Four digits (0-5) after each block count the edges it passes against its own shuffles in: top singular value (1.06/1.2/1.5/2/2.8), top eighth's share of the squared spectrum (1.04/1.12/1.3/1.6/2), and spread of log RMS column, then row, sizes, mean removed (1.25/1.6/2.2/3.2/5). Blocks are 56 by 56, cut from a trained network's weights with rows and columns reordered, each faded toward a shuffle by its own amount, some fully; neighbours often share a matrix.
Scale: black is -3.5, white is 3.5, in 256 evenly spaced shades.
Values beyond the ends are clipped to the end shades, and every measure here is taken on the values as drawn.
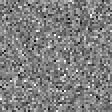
0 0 0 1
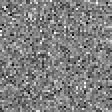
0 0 0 0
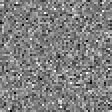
0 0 0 0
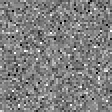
0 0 0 0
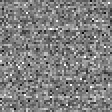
2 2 1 0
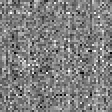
2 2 0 2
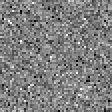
0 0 0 0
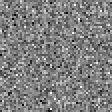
0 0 0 0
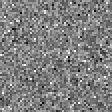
0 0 0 0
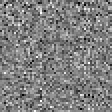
3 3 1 1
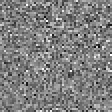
3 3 1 2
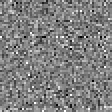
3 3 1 2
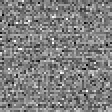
2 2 0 0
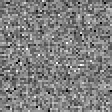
1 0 0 0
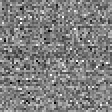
2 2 0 0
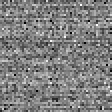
3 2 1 0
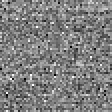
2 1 0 0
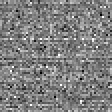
2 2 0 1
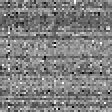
4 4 2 1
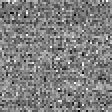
2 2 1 0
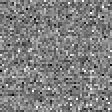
1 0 0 0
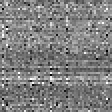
3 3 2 1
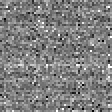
2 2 2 0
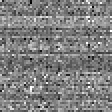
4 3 2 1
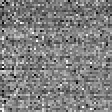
3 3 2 0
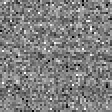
2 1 0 0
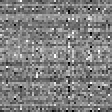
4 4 3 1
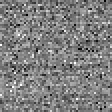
2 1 1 0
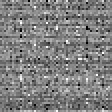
3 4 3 0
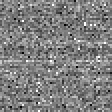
2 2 0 0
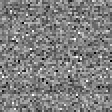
2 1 0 0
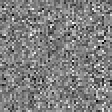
3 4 2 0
